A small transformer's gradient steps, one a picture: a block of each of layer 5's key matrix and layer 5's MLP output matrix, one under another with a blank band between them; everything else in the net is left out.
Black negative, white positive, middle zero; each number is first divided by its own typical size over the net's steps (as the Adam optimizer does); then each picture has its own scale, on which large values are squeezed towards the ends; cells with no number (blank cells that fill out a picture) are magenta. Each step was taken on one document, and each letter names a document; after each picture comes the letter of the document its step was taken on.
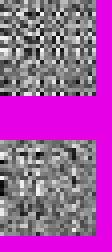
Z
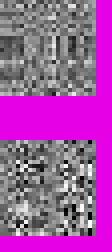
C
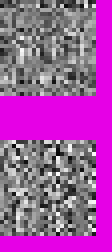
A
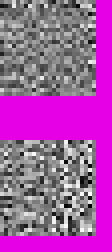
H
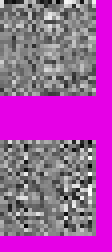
H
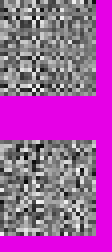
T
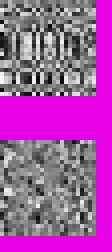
T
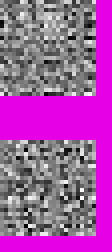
H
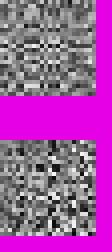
Z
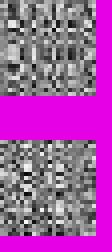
A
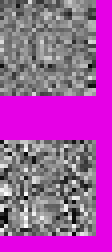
H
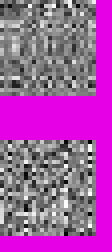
C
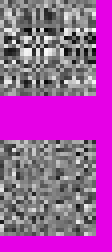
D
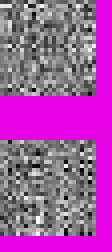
C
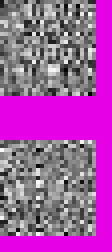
Z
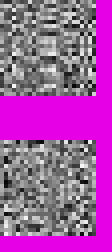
T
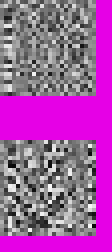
A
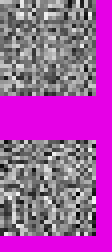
D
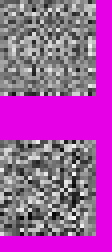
T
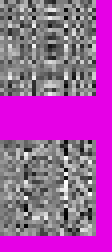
C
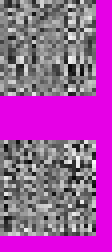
D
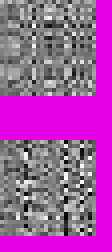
C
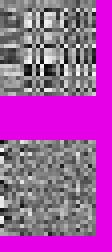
D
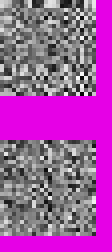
D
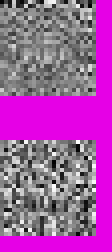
D
